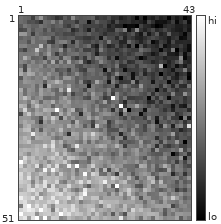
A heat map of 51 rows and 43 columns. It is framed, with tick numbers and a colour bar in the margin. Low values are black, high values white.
The field climbs toward the bottom left. The ninth with the highest average is the bottom left. No single row or column stands out from its neighbours. There are no regular stripes. The top right is the ninth with the lowest average.
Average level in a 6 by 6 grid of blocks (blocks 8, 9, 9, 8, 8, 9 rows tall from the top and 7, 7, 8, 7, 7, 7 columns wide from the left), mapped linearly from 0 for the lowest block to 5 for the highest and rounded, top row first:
221100
322110
332211
433222
444332
554433
